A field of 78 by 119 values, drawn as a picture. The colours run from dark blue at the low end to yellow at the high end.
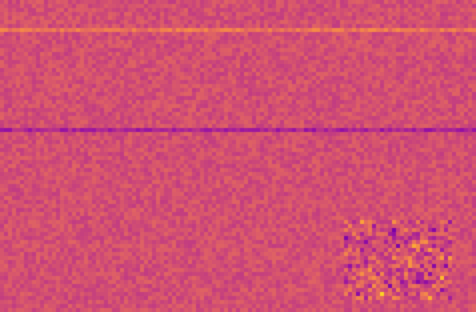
Odd lines: rows 8 and 33. Odd patch: rougher, in the bottom right. Stripes: none. Average level on the scale: 50%. Slope: none.
